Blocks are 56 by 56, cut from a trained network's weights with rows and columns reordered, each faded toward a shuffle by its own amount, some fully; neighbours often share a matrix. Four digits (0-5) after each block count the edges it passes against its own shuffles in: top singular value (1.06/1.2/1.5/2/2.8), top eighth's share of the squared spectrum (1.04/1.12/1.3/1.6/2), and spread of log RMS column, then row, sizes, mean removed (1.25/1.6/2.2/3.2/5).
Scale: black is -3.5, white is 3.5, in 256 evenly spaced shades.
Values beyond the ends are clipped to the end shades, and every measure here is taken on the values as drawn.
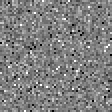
0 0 0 0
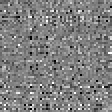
3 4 2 3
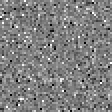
1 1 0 0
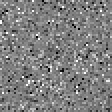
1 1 0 0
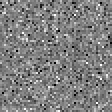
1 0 0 0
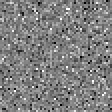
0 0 0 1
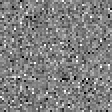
2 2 1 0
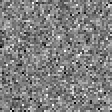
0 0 0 0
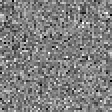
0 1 0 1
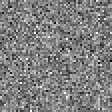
2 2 0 1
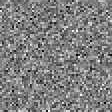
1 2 0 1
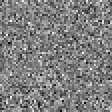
0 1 0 1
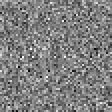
2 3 0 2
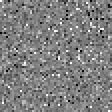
0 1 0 0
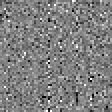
2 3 2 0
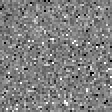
0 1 0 0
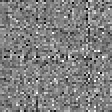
3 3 2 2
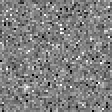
0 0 0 0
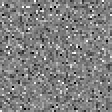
2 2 0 0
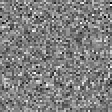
3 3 0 2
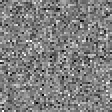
0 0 0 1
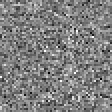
3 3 1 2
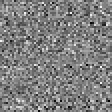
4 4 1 3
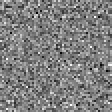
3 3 0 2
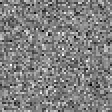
2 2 0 1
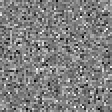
1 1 0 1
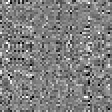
3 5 3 2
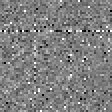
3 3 0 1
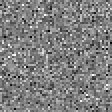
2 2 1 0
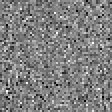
2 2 1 0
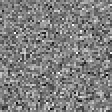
2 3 0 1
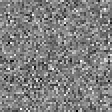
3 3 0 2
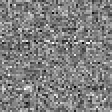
3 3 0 2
